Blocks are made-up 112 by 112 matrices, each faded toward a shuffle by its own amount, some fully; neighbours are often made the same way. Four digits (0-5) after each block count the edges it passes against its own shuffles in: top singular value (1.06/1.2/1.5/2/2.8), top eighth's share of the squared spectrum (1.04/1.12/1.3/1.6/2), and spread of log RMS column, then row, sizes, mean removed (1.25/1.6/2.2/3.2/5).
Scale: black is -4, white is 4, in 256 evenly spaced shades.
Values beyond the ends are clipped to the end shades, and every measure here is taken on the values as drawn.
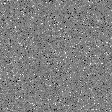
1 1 0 0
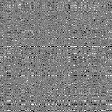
5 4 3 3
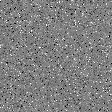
1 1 0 0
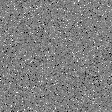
0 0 0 0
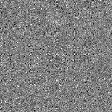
4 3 2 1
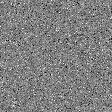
0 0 0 0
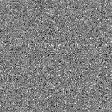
4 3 1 1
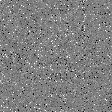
3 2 1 0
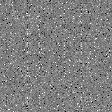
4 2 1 0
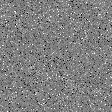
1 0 0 0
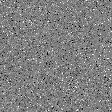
1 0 0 0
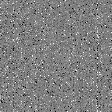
3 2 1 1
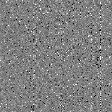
4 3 2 0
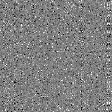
4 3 2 1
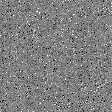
2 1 0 0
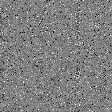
3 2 1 0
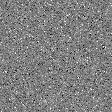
0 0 0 0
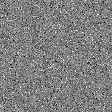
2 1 0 0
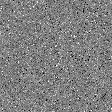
0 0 0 0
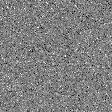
1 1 0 0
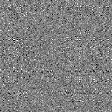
4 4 2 2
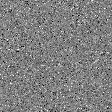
0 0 0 0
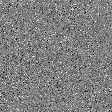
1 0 0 0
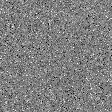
1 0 0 0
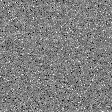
0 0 0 0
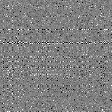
5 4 2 3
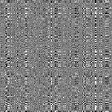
5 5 4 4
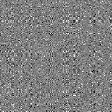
5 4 3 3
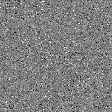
3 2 1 0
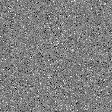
3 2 1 0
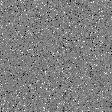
2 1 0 0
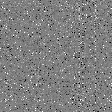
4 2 1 0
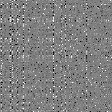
4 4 3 2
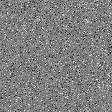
2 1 0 0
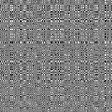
5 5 4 4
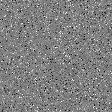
2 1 0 0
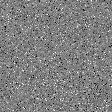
2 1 0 0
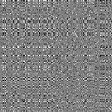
5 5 4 4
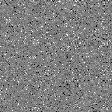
4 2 1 1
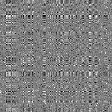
5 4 4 3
